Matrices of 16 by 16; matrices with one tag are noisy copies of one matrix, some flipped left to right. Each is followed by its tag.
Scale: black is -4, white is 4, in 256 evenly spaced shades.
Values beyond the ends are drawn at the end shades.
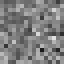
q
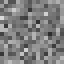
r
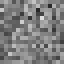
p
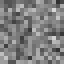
q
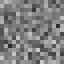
r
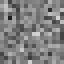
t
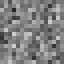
t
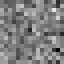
q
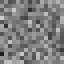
r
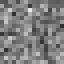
q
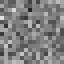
r
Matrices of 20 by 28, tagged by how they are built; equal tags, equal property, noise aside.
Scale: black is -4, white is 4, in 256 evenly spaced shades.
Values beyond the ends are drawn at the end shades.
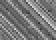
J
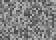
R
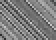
J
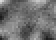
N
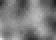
N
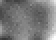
N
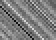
J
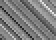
J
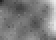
N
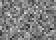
R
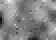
N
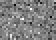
R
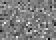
R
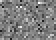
R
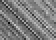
J
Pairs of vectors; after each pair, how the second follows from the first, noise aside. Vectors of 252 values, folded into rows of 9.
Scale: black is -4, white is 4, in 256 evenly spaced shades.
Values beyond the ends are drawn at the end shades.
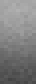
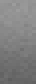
shrunk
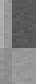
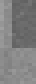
shrunk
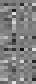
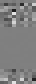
partly zeroed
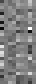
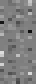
partly zeroed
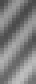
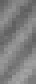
shrunk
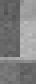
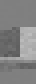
partly zeroed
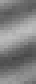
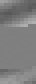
partly zeroed
